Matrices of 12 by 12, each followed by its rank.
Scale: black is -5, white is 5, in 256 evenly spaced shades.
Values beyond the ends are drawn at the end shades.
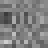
two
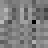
two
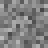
full rank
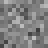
full rank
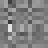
two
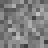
full rank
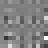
two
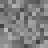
full rank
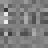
two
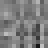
two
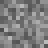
full rank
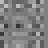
two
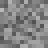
full rank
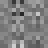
two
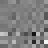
two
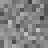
full rank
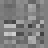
two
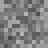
full rank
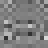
two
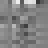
two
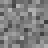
full rank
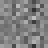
two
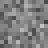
full rank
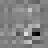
two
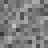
full rank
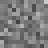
full rank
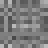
two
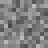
full rank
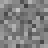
full rank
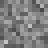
full rank
